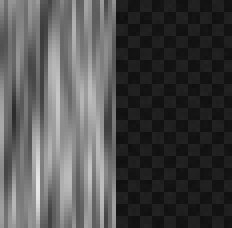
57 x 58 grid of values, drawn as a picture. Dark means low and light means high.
The table splits into one row of 2 panels. Panel 1,1: middling, streaked downward, strong in contrast. Panel 1,2: very low, checkered, faint in contrast.
